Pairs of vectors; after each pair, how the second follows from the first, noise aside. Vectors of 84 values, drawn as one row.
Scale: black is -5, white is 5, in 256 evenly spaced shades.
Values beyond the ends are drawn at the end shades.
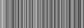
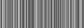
sign-scrambled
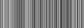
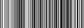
scaled up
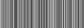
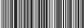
scaled up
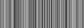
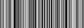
scaled up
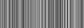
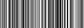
scaled up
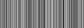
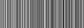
sign-scrambled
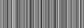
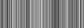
sign-scrambled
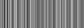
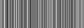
sign-scrambled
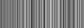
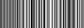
scaled up
